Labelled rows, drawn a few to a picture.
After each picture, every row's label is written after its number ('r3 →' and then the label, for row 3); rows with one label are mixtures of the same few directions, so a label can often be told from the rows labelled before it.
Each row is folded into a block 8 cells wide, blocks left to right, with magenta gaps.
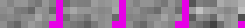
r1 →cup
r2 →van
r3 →cup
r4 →van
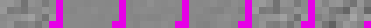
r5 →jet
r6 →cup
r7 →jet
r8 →cup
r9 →jet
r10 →cup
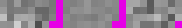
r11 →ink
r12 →jet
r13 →jet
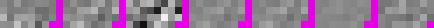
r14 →ink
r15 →cup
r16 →cup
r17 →cup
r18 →cup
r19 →jet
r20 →jet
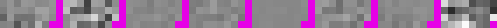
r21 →ink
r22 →jet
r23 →jet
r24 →jet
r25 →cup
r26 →jet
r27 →ink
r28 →van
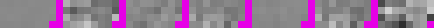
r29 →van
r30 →van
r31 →cup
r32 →ink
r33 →van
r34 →ink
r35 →van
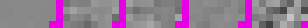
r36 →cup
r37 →van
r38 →van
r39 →cup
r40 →cup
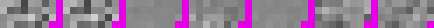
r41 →jet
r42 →jet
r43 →van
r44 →ink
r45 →ink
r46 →van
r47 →cup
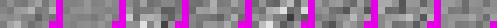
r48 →cup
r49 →jet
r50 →ink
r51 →jet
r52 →cup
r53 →cup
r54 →jet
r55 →jet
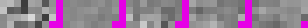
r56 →jet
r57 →cup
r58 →ink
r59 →van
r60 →van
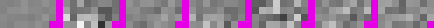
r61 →jet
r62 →ink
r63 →cup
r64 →ink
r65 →jet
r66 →cup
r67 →jet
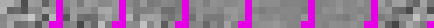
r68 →jet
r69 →ink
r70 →ink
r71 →ink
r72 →van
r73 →jet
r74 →cup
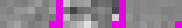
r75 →cup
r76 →van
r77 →ink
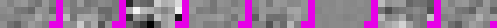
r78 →cup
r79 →ink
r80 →van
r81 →jet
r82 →ink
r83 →jet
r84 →van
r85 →cup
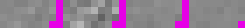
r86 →cup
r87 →cup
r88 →van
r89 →cup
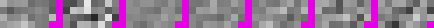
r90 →van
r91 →jet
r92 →cup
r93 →jet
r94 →cup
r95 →jet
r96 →cup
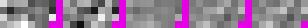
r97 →van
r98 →cup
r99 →van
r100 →cup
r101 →cup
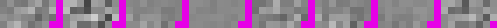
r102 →cup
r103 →jet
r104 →ink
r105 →jet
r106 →jet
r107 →ink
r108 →ink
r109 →jet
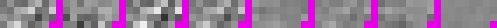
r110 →cup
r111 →ink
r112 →cup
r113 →cup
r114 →van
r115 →cup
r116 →van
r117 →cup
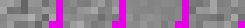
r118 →jet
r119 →cup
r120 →ink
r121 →jet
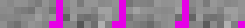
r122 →cup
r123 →ink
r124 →van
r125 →ink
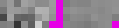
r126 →ink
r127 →van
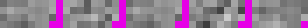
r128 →van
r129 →jet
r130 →van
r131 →cup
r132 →van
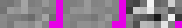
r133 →jet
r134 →jet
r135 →jet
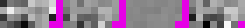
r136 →van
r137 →ink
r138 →cup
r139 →ink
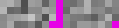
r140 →jet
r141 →jet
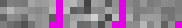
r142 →van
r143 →jet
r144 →ink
